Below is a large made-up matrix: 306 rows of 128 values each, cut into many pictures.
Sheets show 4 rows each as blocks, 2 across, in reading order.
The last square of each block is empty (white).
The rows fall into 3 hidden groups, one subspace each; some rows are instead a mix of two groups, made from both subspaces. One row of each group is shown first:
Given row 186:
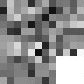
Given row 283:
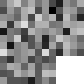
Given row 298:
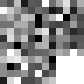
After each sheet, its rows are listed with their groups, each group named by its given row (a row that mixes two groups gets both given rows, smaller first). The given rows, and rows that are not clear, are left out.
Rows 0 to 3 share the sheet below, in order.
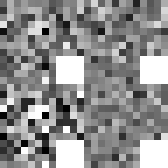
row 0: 283
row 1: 186
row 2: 283
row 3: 186
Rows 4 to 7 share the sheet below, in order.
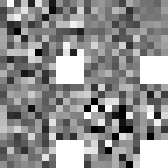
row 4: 186
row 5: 186
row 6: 186 and 298
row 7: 283
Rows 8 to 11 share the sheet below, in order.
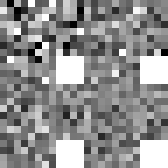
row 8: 186
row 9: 186
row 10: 283
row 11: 298
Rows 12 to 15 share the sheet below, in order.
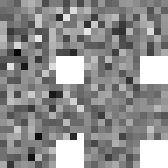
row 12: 298
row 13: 283
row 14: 186
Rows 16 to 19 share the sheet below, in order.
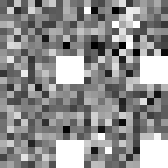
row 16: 186
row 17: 186
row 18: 186
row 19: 298
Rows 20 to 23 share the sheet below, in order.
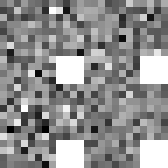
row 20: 186 and 298
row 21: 298
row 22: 283
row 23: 186 and 283
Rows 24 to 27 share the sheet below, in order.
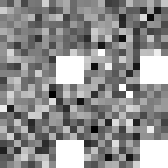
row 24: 298
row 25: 298
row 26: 283 and 298
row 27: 186
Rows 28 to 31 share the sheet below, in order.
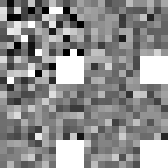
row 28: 186
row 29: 298
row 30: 186
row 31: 186
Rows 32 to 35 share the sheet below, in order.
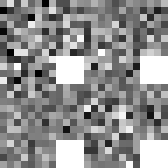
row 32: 298
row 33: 298
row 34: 186
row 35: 283
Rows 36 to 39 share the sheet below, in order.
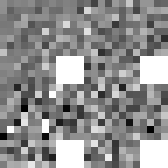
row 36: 283
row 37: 298
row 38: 283
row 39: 186
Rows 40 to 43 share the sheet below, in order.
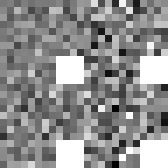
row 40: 186
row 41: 186
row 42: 283
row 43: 283 and 298
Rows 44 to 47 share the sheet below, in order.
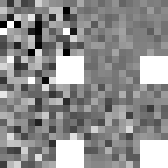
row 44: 283
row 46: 298
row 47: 283
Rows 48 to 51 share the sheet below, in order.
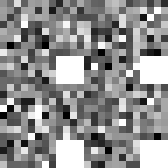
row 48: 283
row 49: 298
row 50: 283
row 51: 298
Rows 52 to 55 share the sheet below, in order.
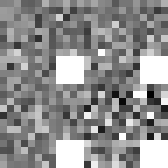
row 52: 298
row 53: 298
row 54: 283
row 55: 186 and 283
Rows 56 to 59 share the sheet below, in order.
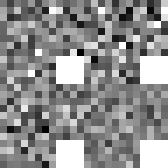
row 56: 186
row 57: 186
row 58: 283
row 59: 283
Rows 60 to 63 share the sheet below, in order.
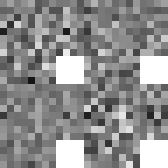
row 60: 283
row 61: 298
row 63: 283
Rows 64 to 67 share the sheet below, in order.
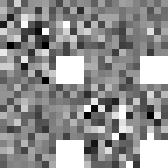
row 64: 283
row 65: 283
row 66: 283
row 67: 283
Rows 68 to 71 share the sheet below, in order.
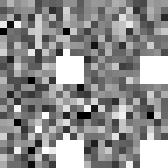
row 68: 283
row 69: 186 and 283
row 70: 283
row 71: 283
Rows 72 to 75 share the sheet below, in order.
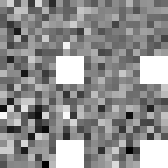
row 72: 186
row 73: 298
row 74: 283
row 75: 283
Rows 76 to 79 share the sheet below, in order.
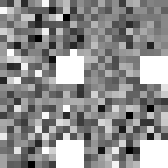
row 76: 298
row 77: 186 and 283
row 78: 283
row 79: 283
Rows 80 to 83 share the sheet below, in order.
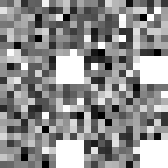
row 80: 298
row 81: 298
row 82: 186 and 283
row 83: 186 and 298
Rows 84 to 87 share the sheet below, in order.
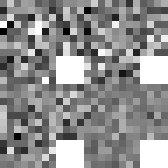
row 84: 283
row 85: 298
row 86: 298
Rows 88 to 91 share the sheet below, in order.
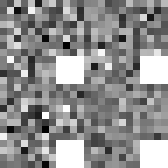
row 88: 186
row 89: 298
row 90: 283
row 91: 298
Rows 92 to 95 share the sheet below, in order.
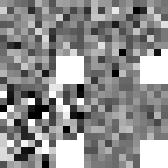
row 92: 186 and 298
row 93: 186
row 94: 283
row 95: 283
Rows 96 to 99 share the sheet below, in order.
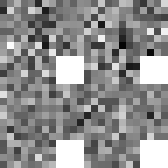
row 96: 186
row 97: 283
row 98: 186 and 298
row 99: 283
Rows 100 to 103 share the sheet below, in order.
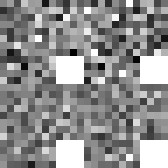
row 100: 298
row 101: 298
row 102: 283
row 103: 186 and 298
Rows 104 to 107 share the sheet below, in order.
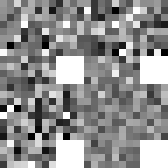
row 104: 283
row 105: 186
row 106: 283
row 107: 186
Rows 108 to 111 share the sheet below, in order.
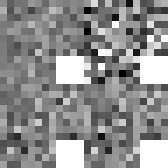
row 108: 186
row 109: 298
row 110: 298
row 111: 298
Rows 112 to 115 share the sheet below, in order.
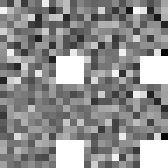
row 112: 298
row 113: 186
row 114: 298
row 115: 186
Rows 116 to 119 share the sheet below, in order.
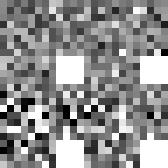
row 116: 283 and 298
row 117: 186
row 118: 283
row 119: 283
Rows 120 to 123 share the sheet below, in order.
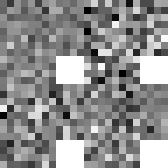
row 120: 186
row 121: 298
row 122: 283
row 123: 186
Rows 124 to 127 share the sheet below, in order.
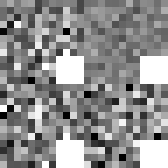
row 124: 283
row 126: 283
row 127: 298
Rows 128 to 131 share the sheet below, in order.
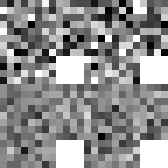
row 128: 298
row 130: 283 and 298
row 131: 298
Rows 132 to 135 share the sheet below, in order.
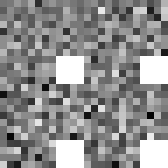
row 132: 186 and 283
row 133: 186
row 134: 298
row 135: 283
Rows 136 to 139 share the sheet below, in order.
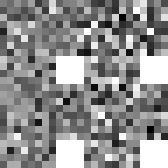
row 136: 186 and 298
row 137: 283
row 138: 298
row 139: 186
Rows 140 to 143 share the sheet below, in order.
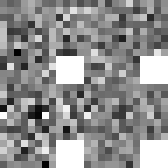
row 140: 298
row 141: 298
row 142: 283
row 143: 283
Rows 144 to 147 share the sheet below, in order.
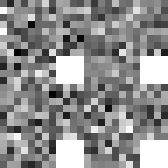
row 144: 298
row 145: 186
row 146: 283 and 298
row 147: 283
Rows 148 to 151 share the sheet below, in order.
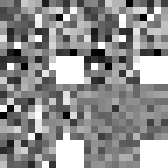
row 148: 298
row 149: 298
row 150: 283
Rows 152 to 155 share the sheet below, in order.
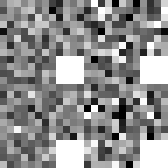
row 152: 283
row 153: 186
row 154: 186 and 298
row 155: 283
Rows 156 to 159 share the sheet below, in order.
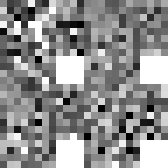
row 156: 186 and 283
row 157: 298
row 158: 298
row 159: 283
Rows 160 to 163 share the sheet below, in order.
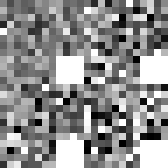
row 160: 283
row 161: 298
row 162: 298
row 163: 298
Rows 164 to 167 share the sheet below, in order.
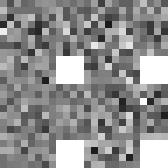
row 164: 283
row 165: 283
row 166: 283
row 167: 283 and 298
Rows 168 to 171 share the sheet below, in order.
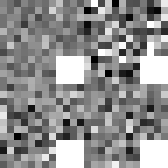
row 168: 283
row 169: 186 and 298
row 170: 298
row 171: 283
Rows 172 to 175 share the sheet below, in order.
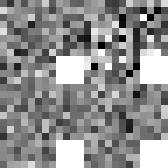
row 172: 298
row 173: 298
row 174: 283
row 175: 186 and 283
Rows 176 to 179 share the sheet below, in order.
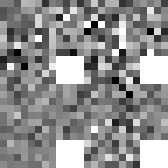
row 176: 298
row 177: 283
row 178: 186
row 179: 186
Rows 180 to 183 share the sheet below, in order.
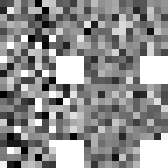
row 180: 186
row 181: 283
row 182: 298
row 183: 186
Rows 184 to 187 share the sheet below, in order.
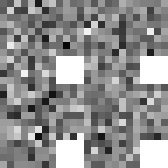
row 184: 186
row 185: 283
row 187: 298
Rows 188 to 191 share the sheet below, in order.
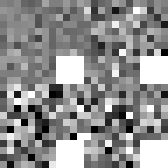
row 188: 298
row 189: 186
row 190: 186 and 283
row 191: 283
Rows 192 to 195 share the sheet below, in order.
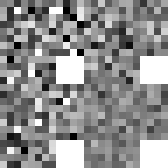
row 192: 186
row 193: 283
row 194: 298
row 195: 186
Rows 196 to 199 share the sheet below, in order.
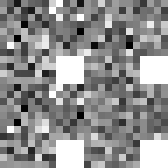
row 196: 283
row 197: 283
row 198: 283
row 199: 298
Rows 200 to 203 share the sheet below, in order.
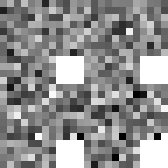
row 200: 298
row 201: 283
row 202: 186
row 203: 186
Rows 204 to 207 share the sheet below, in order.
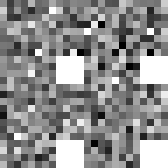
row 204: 186
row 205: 283
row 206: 298
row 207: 186 and 298
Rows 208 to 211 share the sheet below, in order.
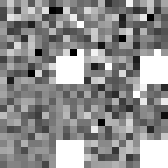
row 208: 186
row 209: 298
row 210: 283
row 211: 283
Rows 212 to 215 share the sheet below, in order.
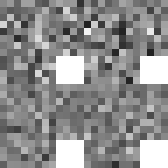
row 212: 186 and 283
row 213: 283
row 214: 186 and 298
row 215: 283
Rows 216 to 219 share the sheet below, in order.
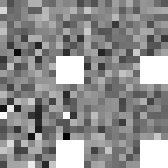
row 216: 186 and 298
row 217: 298
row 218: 283
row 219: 298
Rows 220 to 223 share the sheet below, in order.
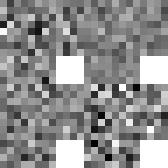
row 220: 283
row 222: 186
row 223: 186
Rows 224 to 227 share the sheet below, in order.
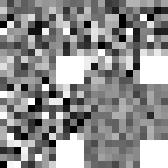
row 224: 283
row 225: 283 and 298
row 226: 298
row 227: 283
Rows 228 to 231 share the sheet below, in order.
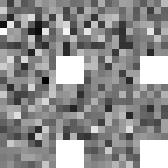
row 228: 283
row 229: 283
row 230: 186
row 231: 283
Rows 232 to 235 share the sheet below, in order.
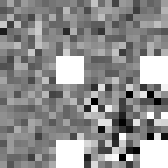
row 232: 283
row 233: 186
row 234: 186
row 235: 186 and 283
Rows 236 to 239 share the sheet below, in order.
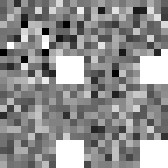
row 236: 283
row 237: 186
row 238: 283
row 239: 186
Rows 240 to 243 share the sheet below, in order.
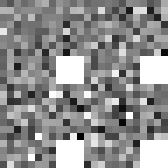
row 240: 283 and 298
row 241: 186
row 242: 186
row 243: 283 and 298
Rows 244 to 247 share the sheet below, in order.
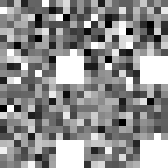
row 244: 298
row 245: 283
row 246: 283 and 298
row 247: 298
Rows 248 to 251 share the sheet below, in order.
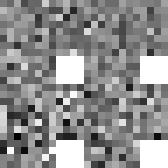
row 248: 298
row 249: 283
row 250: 298
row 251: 298
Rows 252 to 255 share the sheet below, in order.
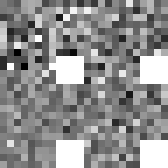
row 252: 298
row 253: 298
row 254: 186
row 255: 186
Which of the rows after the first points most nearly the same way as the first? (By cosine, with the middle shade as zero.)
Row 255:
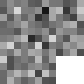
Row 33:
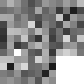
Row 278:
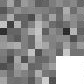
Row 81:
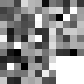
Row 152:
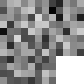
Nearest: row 33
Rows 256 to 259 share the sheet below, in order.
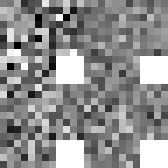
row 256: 298
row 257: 298
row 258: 186
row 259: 283
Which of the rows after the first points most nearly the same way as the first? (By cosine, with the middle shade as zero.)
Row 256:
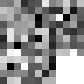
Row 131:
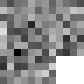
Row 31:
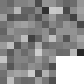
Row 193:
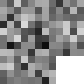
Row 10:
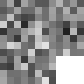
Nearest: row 31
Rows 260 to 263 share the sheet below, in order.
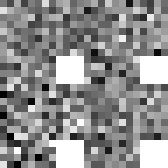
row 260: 298
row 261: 298
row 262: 298
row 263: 298
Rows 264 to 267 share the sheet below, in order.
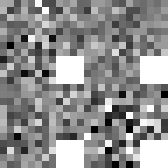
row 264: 186
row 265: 186
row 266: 298
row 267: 283
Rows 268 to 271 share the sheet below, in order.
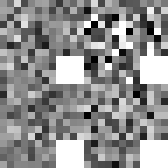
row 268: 283
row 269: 283
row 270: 186
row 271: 283
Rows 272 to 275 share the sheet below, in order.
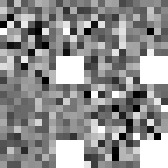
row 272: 283
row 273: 283
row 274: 298
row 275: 186
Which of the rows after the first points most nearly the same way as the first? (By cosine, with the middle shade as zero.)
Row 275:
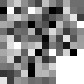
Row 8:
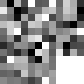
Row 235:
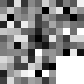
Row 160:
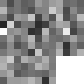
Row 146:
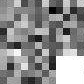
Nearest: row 146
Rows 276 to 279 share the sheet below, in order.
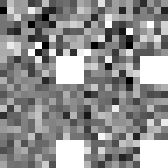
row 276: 186
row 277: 283
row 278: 283
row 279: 298
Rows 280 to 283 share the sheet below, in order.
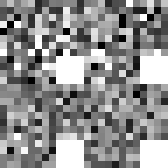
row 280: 283
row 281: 298
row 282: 298
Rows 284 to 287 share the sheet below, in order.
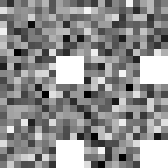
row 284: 298
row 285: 298
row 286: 186
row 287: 298
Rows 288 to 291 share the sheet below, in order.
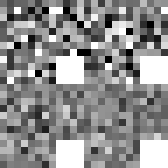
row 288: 186
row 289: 283
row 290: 283
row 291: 298
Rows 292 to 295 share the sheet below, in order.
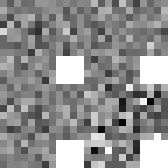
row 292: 283
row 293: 186
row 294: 283
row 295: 298
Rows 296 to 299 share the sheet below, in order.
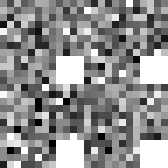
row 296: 283
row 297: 298
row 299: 298
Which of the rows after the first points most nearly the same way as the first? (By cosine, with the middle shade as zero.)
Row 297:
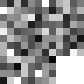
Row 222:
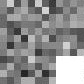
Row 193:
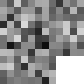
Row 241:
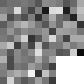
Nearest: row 193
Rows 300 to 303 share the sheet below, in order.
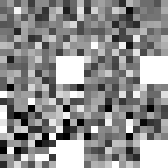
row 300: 186
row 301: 186
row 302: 298
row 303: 283
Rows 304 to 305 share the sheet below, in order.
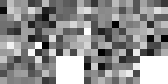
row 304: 186
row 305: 298
